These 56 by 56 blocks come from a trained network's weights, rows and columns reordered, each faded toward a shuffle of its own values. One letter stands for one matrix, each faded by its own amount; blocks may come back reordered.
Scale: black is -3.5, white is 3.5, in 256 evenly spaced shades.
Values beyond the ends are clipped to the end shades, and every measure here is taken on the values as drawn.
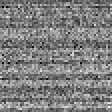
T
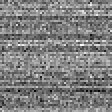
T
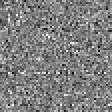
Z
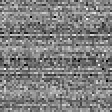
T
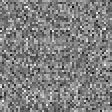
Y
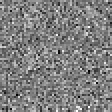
Y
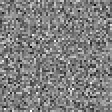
Y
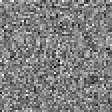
Y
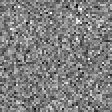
Z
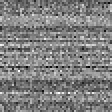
T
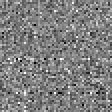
Z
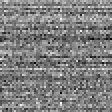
T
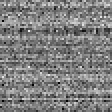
T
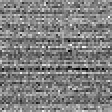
T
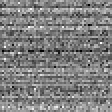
T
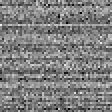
T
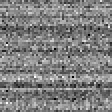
T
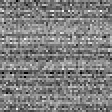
T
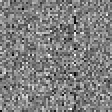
Y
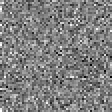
Y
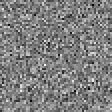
Y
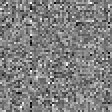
Y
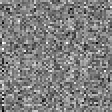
Y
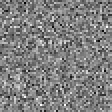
Y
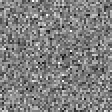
Y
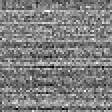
T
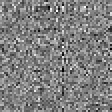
Y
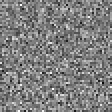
Y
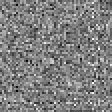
Y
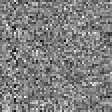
Y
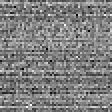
T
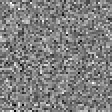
Z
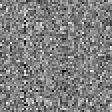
Y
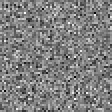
Y
